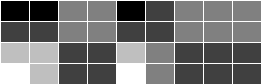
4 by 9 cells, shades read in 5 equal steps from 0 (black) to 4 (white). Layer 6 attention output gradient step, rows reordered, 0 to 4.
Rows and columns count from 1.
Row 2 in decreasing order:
2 2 2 2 2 1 1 1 1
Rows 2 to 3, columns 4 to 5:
2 1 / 1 3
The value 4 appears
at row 4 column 1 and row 4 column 5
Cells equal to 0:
3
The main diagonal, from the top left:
0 1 1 1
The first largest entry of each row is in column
3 3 1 1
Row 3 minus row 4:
-1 0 0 0 -1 0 0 0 0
